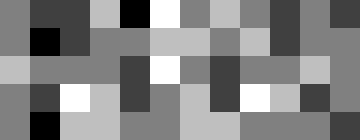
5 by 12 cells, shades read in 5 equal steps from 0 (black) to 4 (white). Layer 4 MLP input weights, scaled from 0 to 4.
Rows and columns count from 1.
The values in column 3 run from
1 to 4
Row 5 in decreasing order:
3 3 3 3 2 2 2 2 2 2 1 0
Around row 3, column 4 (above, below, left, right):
2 3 2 1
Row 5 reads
2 0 3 3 2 2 3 3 2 2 2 1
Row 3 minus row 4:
1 1 -2 -1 0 2 -1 0 -2 -1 2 0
